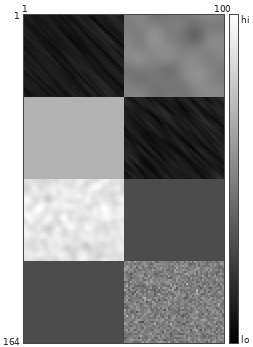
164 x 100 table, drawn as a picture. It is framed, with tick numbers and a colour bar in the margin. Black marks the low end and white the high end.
It is made of 4 by 2 panels. Panel 1,1: very low, slanting down to the right, faint in contrast. Panel 1,2: middling, smooth, faint in contrast. Panel 2,1: high, flat. Panel 2,2: very low, slanting down to the right, faint in contrast. Panel 3,1: very high, blotchy, faint in contrast. Panel 3,2: low, flat. Panel 4,1: low, flat. Panel 4,2: middling, fine-grained.
